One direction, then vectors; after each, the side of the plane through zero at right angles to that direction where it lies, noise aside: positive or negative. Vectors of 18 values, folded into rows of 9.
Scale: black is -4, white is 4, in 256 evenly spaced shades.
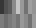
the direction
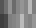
positive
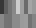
positive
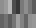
negative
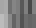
negative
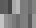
positive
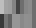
negative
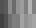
positive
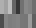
negative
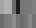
negative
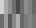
negative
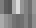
positive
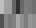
negative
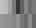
negative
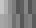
negative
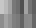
negative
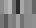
negative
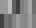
negative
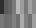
positive
